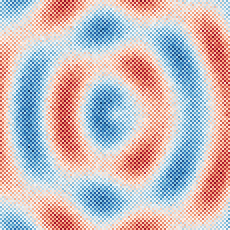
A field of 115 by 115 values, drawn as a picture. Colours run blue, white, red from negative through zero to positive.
Stripes: upright, repeating 3 times. Ninth with the lowest average: centre. Rings: centred on the centre. Slope: none. Seam: none. Average level on the scale: 50%.
